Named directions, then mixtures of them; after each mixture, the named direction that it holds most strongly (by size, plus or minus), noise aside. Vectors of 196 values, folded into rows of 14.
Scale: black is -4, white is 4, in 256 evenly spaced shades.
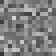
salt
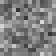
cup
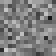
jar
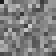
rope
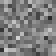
jar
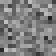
jar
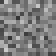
rope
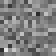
jar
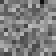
rope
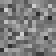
jar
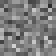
jar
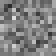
cup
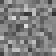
salt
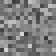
jar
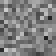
jar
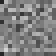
salt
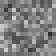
cup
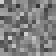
rope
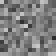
rope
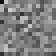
rope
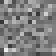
jar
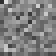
rope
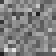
salt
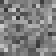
cup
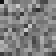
rope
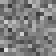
jar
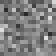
jar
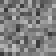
salt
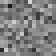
jar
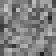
cup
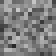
cup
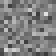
jar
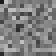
salt
